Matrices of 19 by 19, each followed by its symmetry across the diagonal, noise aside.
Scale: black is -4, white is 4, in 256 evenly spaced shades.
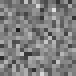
neither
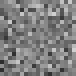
antisymmetric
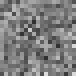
symmetric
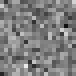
antisymmetric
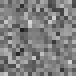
antisymmetric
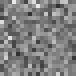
neither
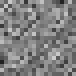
symmetric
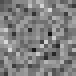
symmetric
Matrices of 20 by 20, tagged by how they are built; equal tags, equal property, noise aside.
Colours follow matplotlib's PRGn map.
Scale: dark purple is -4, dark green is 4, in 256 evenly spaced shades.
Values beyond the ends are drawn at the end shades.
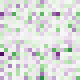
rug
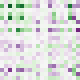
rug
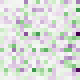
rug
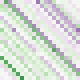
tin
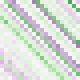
tin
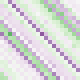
tin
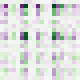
rug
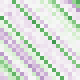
tin
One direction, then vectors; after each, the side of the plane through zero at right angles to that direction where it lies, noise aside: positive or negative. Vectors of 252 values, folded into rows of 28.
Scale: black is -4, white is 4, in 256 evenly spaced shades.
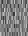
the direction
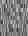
negative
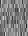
negative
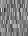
negative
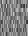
negative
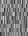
negative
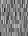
negative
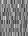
negative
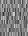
negative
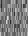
positive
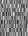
negative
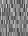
negative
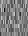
negative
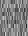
negative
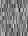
positive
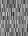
positive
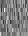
positive
